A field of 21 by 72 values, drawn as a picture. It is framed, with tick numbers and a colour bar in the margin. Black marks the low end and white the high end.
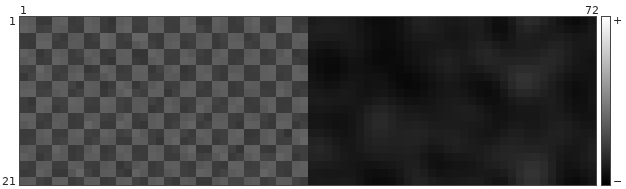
The table splits into one row of 2 panels. Panel 1,1: low, checkered. Panel 1,2: very low, blotchy, faint in contrast.
